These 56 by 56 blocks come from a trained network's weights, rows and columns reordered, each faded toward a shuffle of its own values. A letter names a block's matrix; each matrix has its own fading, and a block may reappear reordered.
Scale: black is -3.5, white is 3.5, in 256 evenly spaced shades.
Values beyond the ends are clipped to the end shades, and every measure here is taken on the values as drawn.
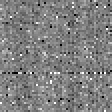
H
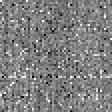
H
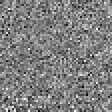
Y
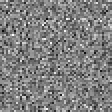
Y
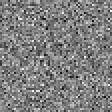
Y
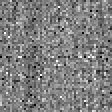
H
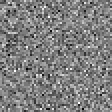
Y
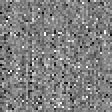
H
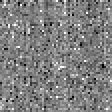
H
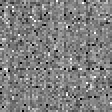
H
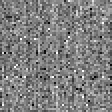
H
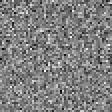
Y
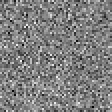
Y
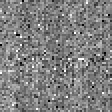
H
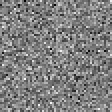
Y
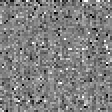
H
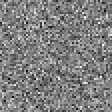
Y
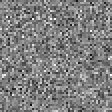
Y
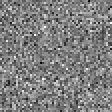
Y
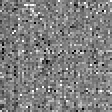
H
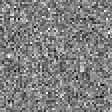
Y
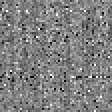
H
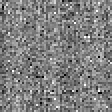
H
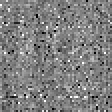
H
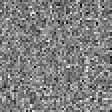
Y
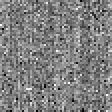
H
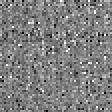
H
